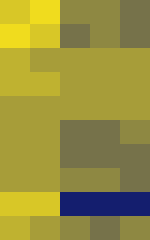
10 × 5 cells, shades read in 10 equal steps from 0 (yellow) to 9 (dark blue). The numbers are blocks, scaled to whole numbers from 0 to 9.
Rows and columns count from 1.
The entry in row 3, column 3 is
3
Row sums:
14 15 14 13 15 20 21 19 29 18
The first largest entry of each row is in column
5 3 2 3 1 3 3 5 3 4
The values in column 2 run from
0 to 3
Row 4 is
2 2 3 3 3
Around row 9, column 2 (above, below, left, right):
3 3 1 9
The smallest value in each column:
0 0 3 3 3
